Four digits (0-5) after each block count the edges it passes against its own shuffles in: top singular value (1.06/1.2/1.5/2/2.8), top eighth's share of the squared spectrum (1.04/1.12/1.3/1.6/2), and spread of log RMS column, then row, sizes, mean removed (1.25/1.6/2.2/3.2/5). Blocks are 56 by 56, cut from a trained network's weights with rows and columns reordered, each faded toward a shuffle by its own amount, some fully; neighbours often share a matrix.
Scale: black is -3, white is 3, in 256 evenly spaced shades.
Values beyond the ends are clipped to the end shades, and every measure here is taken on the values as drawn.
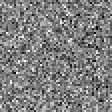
1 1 0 0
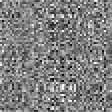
4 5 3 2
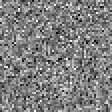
1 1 0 0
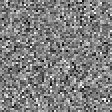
2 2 0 0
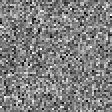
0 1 0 0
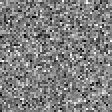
0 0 0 0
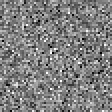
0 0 0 0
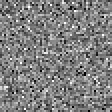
0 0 0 0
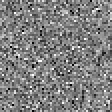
0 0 0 0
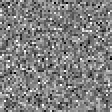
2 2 0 0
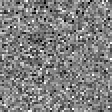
1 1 0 0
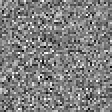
3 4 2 2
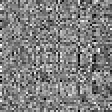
4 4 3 0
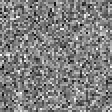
2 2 0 0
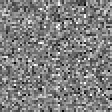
3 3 1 1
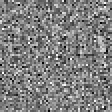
2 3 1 0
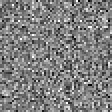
3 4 1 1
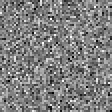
2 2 0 0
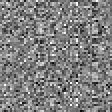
4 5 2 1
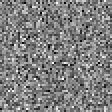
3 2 1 0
